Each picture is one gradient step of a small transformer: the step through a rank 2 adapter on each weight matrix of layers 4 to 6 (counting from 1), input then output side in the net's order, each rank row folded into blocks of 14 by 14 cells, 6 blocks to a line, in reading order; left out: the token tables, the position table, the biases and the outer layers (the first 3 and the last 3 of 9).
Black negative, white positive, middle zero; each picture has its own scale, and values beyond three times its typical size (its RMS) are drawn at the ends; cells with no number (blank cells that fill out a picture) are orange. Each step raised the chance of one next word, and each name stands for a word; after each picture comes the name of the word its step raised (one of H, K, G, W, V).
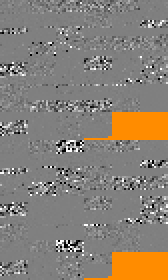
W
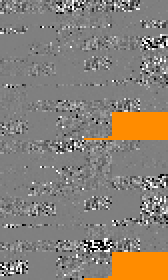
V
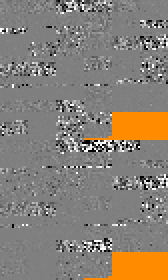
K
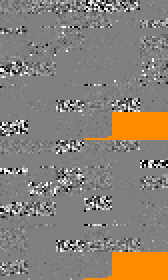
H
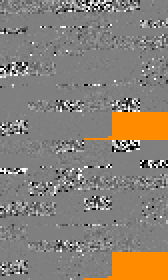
H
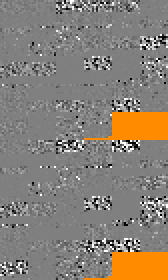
V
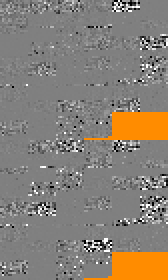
V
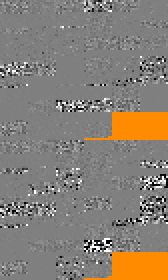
V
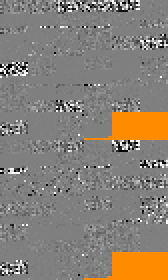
H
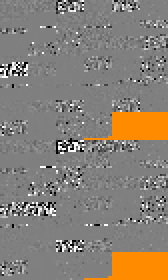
W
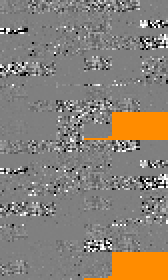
K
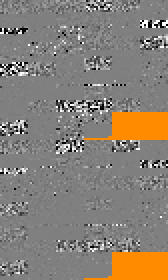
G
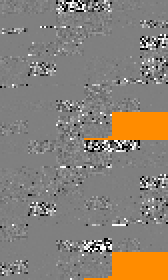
K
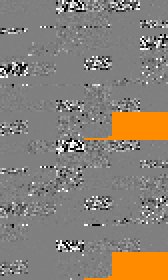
W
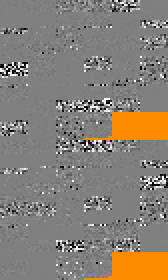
G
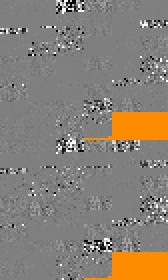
V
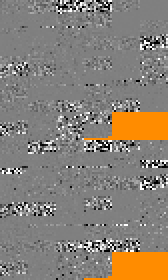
K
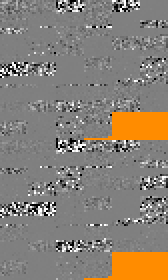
W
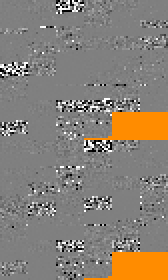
K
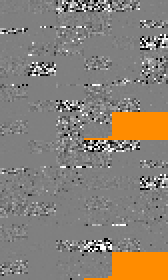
K
